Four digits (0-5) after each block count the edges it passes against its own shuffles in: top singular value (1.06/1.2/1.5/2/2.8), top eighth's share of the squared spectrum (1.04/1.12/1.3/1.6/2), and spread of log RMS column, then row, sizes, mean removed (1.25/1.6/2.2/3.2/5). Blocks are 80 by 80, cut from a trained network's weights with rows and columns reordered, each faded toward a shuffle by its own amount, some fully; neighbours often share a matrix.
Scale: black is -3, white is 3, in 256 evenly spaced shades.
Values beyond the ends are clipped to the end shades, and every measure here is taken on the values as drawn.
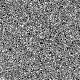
2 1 0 0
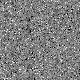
0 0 0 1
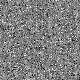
0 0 0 0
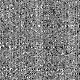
3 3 0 2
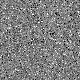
0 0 0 0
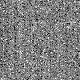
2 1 0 1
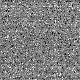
2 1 1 0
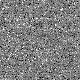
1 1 0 0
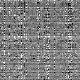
4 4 4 1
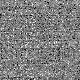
2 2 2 0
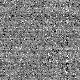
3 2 2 0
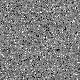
0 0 0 0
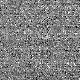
3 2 2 0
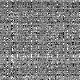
4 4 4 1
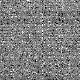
3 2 2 0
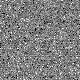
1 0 0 0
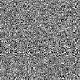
3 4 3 2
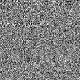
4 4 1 2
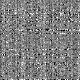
3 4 0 3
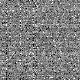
3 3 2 0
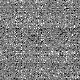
3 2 2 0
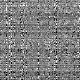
4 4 4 0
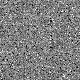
1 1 0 0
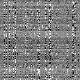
4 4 4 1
